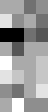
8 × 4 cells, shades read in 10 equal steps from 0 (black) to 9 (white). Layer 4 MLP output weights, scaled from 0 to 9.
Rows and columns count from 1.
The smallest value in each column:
0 0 4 3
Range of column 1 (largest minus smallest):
9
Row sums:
21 23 7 21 28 28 23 25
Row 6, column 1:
8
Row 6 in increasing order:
6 7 7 8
